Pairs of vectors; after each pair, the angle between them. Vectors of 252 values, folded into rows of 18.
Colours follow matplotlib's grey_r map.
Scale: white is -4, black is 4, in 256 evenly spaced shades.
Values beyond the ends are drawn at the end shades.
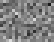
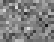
orthogonal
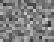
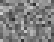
partly aligned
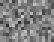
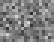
partly opposed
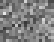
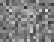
orthogonal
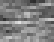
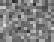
orthogonal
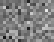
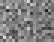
nearly opposite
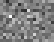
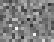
partly aligned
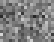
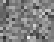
partly aligned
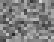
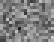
nearly parallel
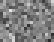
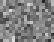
nearly parallel
